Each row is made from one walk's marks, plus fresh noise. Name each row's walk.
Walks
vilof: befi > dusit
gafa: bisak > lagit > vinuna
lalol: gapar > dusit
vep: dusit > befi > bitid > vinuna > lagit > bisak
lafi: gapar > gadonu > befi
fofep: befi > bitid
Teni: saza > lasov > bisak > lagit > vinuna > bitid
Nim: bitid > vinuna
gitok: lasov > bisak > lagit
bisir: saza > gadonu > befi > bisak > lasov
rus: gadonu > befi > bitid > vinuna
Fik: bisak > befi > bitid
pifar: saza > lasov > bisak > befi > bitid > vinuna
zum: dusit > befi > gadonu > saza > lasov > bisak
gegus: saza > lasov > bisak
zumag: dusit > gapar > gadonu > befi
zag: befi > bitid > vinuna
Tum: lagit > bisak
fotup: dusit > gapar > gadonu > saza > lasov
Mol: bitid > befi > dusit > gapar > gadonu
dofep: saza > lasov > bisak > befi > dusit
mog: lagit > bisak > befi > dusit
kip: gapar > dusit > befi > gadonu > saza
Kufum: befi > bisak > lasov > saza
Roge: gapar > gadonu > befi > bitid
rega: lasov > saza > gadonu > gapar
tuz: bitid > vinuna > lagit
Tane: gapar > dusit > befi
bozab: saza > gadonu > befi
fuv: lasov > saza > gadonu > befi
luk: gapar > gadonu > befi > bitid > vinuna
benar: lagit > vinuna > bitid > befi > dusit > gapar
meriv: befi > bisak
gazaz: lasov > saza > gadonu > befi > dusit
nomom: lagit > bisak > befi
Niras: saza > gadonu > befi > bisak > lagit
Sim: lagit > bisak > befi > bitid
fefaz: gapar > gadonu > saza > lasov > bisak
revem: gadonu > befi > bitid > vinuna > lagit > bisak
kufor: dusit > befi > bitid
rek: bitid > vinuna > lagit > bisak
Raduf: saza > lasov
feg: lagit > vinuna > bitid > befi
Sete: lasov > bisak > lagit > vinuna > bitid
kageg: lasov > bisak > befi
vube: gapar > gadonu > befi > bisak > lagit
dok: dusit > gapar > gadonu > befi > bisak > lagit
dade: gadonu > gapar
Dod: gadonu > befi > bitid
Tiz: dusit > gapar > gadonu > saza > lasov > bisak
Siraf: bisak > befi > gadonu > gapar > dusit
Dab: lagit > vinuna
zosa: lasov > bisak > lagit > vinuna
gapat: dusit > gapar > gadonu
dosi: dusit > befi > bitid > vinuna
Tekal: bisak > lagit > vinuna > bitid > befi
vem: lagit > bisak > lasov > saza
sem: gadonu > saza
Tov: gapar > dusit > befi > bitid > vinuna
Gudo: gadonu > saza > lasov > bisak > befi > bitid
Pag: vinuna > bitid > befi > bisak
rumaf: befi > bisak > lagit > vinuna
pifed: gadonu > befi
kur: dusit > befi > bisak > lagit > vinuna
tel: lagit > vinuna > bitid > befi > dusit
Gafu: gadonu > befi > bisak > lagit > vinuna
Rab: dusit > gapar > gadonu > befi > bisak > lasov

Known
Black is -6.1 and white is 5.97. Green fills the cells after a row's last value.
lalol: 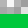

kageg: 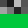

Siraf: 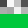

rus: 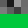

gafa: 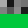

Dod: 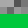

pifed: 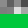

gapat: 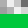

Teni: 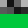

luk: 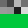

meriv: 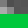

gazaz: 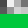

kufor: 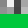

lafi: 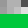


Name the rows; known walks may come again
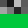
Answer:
kageg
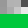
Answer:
lafi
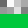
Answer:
Tiz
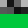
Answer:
Teni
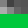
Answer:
meriv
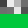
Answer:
zum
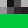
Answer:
rek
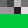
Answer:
luk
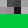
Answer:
fofep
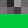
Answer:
rus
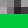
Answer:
Fik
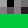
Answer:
gafa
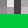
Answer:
kufor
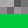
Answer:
Dod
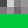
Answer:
dofep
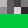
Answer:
Tum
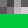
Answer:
fuv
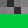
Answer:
Kufum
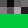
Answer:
revem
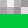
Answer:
lalol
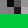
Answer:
zag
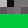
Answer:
Dab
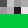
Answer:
Tov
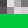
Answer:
gazaz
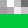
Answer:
gapat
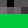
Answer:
rumaf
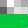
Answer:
fotup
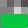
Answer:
pifed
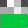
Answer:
Siraf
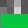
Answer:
bisir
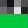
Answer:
Gafu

